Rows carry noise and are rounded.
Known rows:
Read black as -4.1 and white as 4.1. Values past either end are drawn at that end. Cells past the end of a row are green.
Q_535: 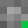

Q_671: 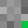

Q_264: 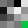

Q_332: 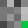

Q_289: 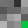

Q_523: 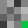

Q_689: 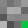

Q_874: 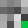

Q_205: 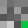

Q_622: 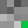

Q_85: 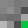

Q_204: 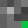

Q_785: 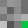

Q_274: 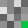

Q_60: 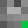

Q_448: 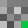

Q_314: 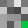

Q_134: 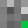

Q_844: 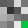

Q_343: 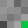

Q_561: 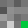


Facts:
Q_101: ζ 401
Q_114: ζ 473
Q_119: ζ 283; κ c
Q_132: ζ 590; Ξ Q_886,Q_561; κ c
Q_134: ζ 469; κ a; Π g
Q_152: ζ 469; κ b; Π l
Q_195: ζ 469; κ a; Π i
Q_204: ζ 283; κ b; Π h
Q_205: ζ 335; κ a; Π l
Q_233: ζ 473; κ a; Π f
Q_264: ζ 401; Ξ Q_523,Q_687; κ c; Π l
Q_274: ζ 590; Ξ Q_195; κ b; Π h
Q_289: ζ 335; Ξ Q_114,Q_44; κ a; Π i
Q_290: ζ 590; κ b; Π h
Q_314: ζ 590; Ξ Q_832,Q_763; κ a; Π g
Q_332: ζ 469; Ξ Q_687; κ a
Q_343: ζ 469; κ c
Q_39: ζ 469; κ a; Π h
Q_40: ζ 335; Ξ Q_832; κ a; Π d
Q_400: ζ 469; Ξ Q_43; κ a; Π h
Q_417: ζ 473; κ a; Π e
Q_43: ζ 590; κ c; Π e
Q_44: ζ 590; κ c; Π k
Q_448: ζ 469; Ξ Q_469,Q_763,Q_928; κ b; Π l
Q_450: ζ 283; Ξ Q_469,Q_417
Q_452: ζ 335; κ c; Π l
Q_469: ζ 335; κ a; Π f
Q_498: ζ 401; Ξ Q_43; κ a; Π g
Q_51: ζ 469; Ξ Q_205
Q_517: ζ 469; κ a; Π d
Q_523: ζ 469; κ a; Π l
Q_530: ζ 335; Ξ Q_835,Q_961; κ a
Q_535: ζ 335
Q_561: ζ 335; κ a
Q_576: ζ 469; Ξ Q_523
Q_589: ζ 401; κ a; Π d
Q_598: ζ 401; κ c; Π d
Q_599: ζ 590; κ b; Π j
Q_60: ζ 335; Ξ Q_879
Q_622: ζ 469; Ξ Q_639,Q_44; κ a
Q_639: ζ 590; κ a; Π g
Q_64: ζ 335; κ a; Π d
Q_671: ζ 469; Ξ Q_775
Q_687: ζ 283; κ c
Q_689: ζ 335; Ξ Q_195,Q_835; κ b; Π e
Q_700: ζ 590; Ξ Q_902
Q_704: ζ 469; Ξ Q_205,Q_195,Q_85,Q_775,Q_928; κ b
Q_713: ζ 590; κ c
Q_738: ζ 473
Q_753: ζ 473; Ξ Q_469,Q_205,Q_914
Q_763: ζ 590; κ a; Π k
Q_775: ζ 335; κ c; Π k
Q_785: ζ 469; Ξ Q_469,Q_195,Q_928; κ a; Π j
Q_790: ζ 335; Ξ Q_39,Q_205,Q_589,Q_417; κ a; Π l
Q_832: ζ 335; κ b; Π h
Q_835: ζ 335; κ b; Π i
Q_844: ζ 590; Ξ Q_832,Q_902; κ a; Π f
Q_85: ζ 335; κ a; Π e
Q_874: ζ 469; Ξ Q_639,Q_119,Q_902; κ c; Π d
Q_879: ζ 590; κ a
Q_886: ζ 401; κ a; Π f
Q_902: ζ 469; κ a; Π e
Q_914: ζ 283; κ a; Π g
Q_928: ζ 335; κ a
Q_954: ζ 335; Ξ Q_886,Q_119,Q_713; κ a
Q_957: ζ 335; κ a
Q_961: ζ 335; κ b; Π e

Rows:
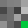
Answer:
Q_64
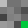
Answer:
Q_835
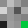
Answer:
Q_43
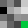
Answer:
Q_498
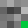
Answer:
Q_517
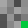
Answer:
Q_152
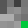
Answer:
Q_954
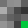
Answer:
Q_417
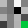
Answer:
Q_44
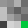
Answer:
Q_713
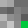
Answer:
Q_902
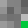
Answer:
Q_39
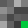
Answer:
Q_914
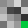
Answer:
Q_639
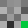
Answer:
Q_704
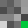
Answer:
Q_40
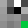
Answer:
Q_763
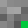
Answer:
Q_961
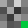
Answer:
Q_775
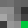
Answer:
Q_114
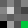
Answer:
Q_687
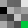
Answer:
Q_598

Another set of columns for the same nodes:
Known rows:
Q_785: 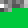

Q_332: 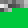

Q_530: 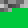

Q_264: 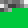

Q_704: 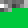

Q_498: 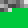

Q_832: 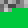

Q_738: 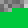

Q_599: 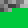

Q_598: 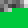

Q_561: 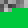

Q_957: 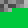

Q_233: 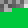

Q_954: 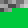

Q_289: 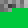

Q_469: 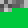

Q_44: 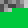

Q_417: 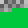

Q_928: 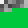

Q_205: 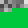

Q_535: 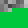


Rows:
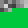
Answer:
Q_622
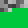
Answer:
Q_314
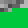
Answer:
Q_790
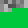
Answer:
Q_204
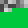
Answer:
Q_639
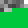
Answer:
Q_589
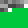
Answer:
Q_874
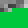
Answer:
Q_844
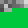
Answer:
Q_523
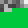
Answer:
Q_886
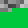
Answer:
Q_689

